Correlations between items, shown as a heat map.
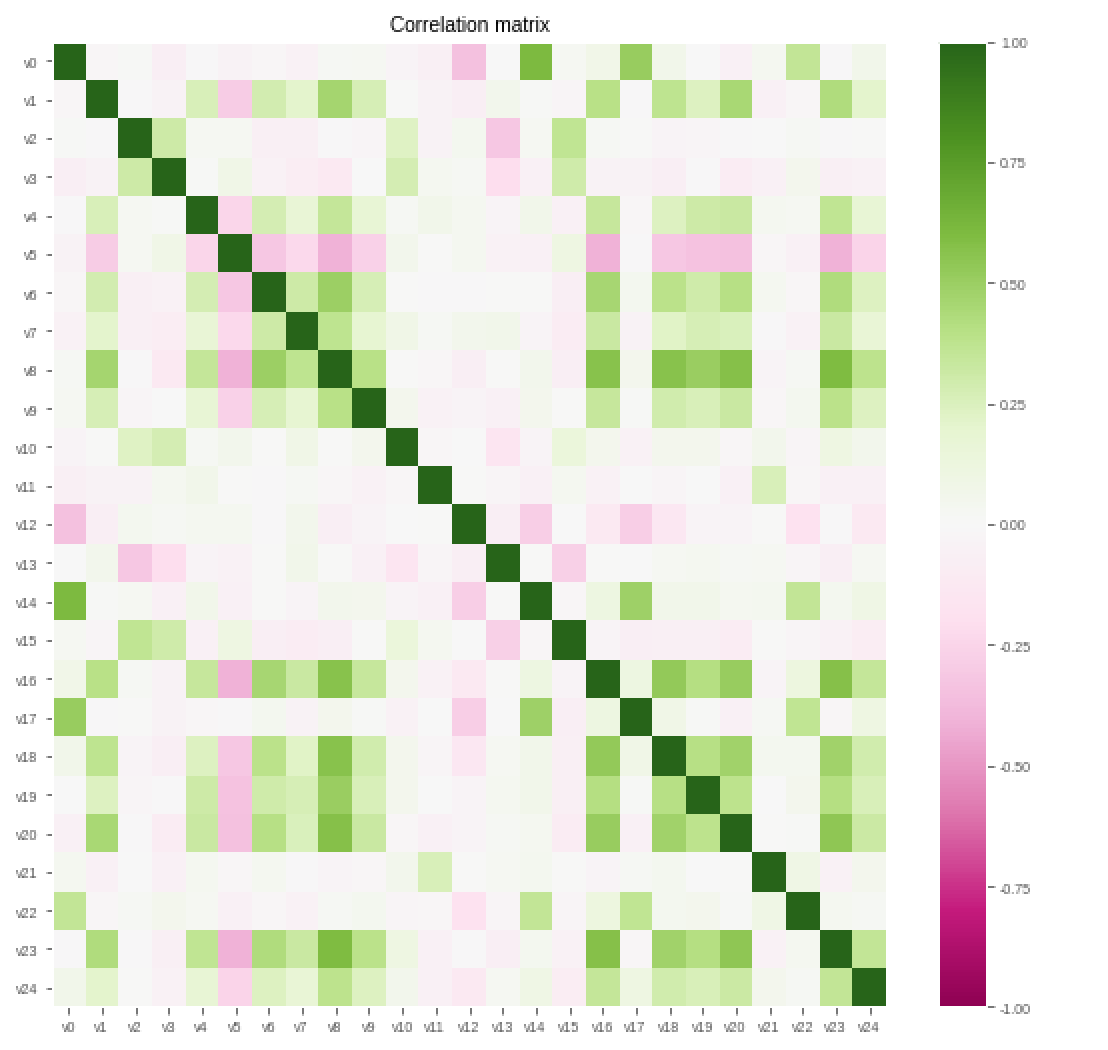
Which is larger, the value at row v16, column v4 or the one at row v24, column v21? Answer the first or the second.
the first
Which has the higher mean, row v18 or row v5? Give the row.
v18
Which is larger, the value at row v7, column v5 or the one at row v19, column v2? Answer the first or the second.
the second
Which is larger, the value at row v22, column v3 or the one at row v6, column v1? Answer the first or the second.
the second
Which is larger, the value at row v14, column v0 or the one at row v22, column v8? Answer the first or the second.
the first
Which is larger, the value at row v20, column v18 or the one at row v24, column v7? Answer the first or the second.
the first
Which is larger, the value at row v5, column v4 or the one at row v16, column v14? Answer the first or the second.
the second
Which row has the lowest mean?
v5
